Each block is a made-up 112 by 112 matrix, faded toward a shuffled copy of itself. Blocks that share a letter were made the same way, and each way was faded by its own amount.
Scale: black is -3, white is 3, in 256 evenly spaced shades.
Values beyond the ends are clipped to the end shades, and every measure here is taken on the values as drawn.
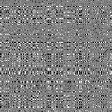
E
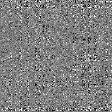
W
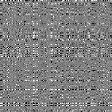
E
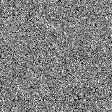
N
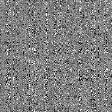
W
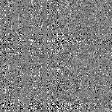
W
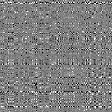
E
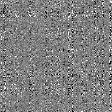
W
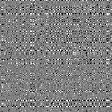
E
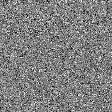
N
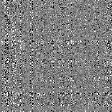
W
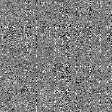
W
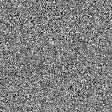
N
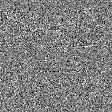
N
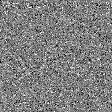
N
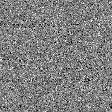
N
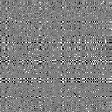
E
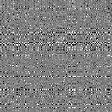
E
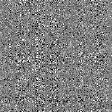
W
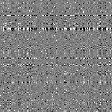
E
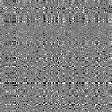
E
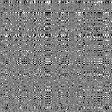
E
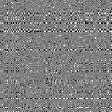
E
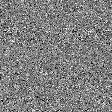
N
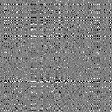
E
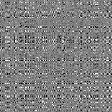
E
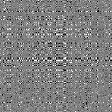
E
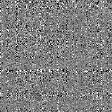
W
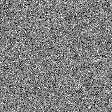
N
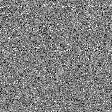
N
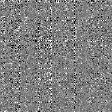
W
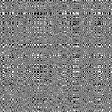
E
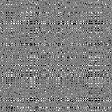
E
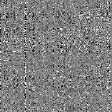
W
